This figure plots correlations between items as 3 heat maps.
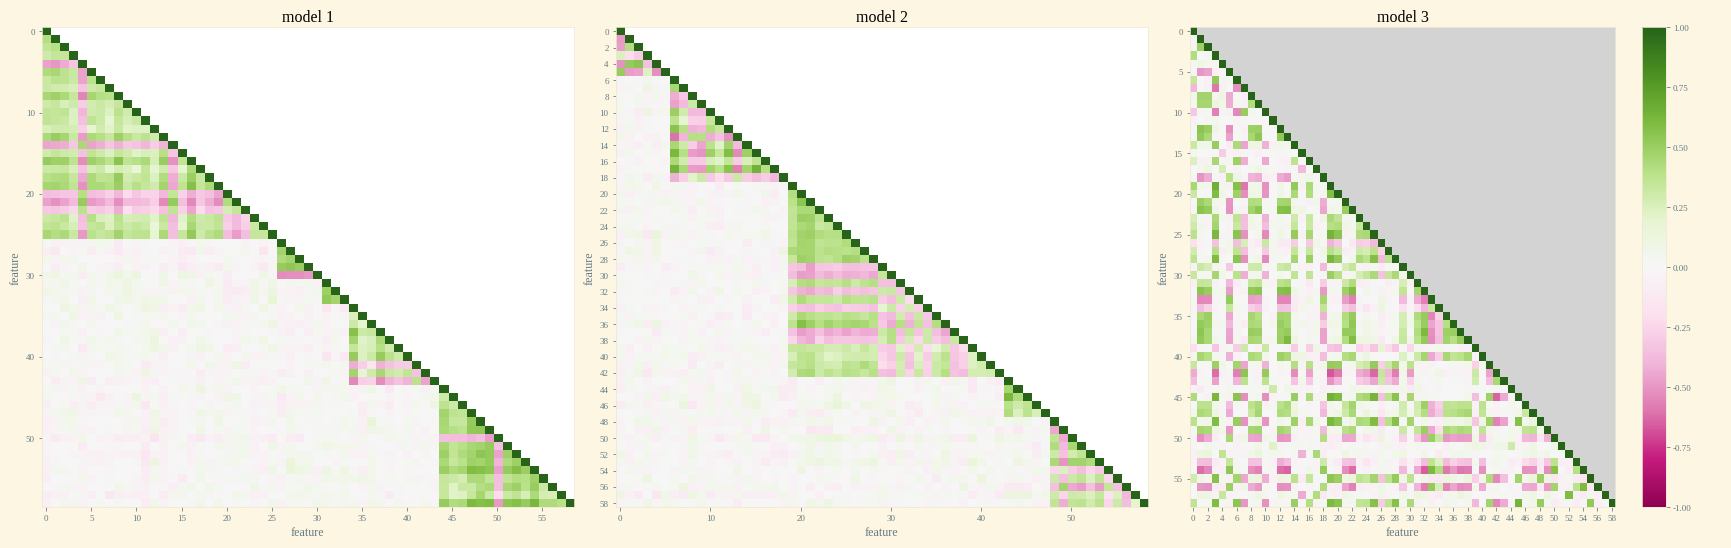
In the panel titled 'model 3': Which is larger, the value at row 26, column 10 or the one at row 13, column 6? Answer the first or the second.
the first
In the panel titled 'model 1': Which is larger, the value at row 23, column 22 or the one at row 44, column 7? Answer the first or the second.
the second
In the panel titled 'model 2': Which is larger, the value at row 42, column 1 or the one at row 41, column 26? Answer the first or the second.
the second
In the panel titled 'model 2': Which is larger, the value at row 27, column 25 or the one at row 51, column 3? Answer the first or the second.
the first
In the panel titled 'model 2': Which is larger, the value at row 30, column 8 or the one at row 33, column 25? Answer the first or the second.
the second
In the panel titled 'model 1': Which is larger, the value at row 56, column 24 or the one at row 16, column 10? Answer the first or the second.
the second
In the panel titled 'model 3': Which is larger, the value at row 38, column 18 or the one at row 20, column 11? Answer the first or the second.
the second
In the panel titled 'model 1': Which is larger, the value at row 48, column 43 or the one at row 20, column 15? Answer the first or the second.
the first
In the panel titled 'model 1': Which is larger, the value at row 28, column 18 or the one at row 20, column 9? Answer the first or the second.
the first
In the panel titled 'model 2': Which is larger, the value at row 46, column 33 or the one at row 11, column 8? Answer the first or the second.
the first
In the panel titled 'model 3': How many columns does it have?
59
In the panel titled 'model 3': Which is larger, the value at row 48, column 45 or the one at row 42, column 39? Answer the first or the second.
the first
